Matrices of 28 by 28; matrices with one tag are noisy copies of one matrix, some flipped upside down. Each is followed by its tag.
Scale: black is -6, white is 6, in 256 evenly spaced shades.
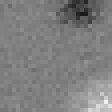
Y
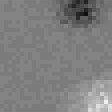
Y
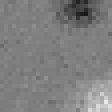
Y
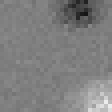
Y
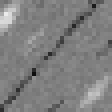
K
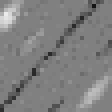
K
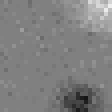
Y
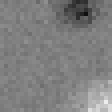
Y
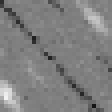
K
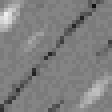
K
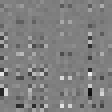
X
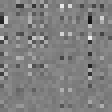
X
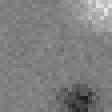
Y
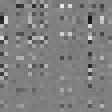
X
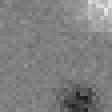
Y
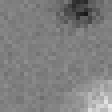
Y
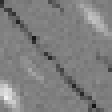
K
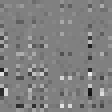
X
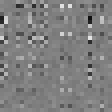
X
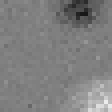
Y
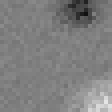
Y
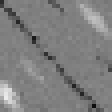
K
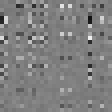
X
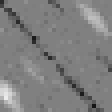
K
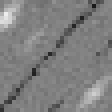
K
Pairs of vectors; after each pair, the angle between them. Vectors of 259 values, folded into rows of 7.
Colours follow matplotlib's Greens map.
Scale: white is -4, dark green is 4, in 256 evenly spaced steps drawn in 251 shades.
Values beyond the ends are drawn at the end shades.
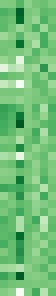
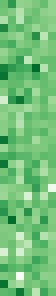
partly opposed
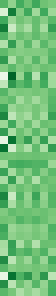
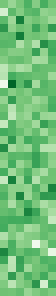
partly aligned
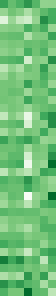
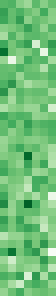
partly opposed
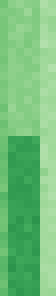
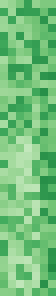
partly opposed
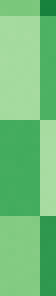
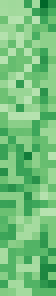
partly aligned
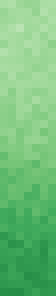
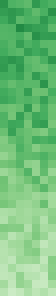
nearly opposite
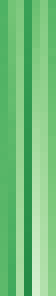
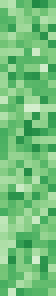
orthogonal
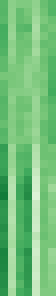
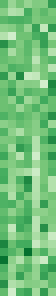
partly aligned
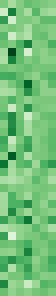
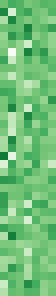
nearly opposite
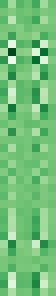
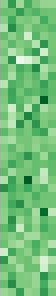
partly opposed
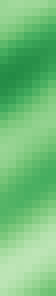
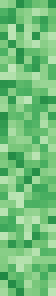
orthogonal
